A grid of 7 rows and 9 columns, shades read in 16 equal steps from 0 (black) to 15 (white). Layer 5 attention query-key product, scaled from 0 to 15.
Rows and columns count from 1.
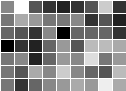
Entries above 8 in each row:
2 2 0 4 3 3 5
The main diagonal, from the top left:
8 10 3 6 9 8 9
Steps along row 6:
down up down up down down down up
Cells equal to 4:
0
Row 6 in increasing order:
5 5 6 7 8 8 10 11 12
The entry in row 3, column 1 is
6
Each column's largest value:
8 15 10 8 12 10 13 14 11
